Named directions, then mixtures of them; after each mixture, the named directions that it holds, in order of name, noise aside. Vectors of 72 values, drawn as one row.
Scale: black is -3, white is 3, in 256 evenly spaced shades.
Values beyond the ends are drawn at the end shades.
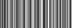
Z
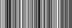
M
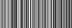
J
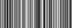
M, Z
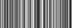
M, Z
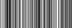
M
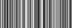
M, Z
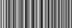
Z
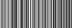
J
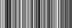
M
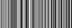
J, Z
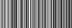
J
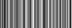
Z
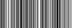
M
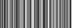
Z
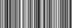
M, Z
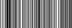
M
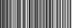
J, Z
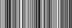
M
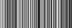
J, M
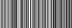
J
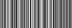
J, Z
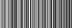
J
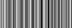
Z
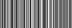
J, Z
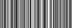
J, Z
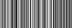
J, Z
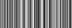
M, Z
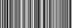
M, Z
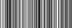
M
